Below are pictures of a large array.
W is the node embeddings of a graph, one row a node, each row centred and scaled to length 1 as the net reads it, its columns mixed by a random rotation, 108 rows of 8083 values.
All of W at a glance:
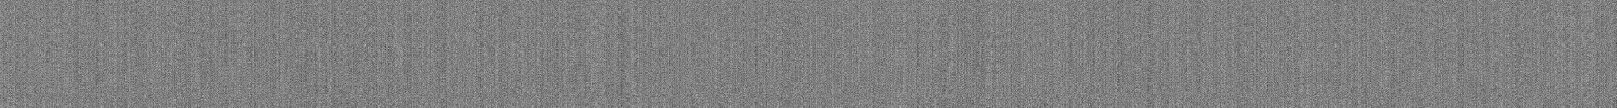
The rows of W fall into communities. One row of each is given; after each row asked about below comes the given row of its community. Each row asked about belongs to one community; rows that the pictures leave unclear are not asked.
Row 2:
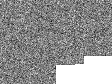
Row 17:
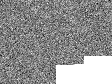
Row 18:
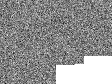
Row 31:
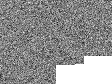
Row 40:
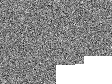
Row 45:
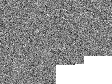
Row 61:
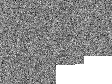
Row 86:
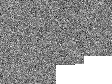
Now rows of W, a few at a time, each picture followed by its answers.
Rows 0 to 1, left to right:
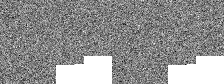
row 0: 61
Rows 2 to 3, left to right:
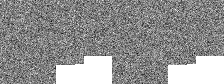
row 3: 45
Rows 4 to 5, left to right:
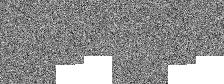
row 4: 17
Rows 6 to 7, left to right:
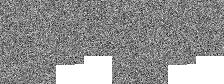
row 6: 17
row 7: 40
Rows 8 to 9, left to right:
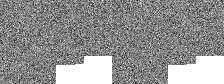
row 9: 17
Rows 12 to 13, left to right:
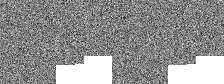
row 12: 18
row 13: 61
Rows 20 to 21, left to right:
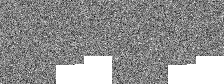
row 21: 2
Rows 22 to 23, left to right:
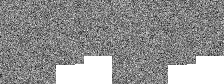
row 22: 31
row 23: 86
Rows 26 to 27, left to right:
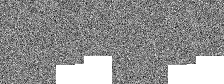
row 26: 86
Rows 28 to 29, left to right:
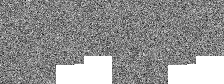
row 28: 17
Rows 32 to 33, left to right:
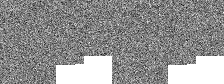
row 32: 40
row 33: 45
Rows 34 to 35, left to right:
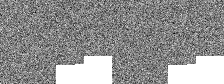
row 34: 86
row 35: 2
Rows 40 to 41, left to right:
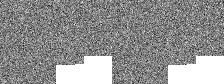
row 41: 18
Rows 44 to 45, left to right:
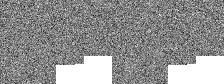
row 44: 18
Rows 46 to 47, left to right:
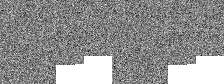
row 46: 2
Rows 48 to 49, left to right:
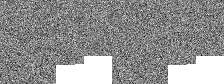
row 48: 31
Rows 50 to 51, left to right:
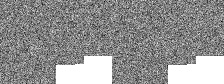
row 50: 61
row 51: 61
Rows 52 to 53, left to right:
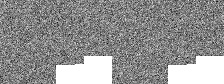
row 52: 31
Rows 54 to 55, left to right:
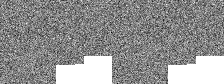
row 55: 18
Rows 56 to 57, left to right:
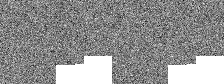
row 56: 45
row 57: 18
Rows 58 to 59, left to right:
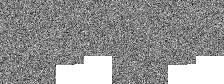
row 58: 61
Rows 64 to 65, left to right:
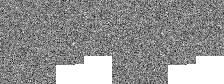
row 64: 45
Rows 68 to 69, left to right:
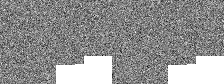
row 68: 40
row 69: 31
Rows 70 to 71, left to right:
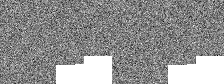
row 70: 86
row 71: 2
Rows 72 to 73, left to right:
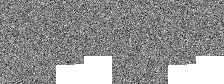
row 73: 61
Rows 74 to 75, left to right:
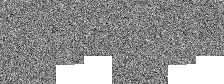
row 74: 40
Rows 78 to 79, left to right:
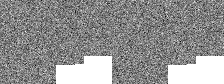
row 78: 86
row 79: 2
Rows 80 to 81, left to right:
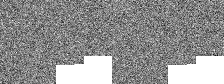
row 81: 2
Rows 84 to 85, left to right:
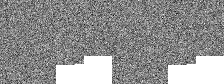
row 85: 86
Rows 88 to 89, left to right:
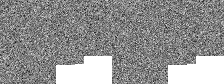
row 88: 17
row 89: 40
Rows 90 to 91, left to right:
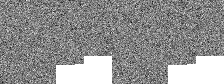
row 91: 40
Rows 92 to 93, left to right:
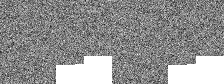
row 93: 86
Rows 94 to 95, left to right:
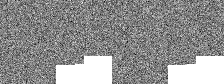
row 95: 17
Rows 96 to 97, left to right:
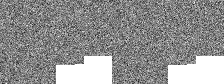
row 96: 61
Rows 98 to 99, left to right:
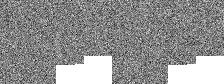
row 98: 18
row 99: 45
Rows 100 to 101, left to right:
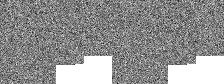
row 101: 18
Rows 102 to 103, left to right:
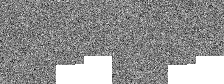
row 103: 86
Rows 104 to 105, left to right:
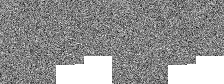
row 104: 31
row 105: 86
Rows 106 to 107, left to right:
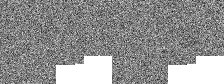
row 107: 45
